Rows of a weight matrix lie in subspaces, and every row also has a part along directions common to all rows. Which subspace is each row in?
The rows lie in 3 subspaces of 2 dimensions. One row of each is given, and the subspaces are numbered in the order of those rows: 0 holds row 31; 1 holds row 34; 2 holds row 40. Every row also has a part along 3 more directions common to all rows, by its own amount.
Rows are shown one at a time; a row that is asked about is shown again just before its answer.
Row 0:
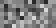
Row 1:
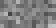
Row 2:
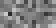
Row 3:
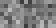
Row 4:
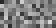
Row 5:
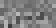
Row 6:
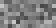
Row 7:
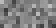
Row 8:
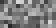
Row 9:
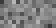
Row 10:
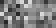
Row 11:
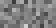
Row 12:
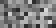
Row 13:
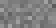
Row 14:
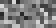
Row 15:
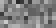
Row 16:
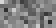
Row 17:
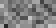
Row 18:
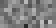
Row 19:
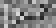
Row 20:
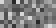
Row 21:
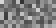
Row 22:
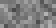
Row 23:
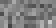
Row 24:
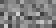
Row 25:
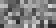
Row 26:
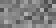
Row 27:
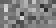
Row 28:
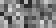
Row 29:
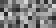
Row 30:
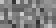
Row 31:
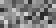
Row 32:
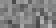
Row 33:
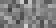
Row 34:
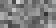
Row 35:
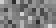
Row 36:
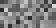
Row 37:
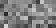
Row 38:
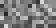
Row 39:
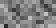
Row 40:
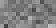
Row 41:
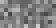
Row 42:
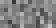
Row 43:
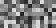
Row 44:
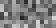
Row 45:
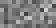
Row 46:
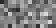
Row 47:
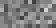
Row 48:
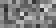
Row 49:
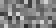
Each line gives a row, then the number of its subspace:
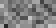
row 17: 2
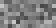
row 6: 2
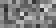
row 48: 0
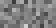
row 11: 1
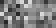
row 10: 1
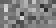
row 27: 0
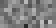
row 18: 1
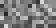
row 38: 2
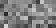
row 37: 2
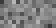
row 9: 2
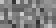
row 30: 2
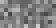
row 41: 0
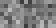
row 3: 1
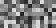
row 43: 2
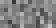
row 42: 2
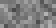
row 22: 2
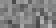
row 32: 2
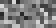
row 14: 1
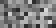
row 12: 0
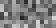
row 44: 0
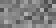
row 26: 0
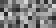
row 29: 0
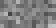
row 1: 1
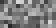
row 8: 1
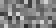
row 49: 1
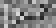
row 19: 0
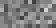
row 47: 0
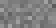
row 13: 0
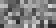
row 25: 1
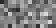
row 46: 0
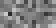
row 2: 1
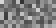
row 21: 2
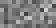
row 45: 0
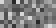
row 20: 2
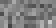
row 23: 1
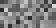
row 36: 0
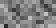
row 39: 2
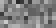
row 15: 1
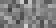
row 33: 1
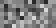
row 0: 0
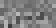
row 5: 0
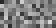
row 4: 2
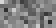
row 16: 2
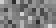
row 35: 2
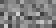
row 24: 2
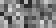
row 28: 1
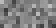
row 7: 1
